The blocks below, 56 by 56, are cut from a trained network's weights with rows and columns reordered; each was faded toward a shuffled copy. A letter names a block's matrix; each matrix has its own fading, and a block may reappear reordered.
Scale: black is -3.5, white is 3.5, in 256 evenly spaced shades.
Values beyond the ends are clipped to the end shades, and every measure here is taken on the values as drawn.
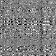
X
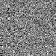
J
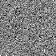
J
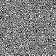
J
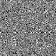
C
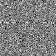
C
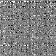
X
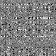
X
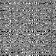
X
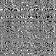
X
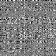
X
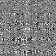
X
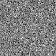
J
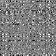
X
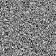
J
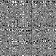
X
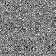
J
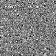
J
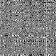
X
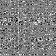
X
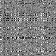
X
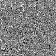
J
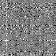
X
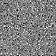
J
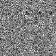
J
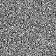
C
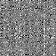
X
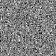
J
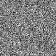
C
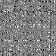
X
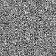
J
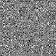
J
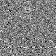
C
